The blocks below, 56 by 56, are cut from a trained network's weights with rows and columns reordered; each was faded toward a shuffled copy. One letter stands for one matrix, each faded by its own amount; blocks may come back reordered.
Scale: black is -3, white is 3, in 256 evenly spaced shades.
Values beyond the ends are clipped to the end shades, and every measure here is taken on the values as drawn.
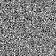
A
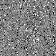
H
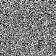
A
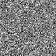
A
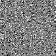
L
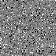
H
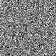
A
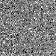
L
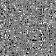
H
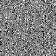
L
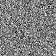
A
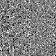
L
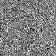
L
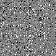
H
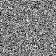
A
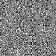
L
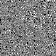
H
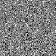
L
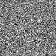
A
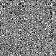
L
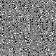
H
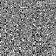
L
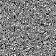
L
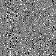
H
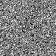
A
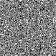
L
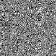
L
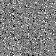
H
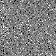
H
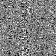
L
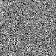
L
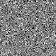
L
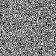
L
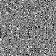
L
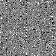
H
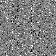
H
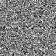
A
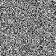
A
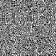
L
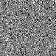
L
